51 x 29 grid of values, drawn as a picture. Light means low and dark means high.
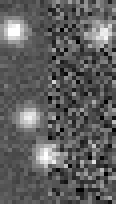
Slope: none. Odd rows or columns: none. Histogram: skewed, a long tail of low values. Dips: four. Seam: vertical, 40% of the way across, the left part calmer. Mirror symmetry: none.
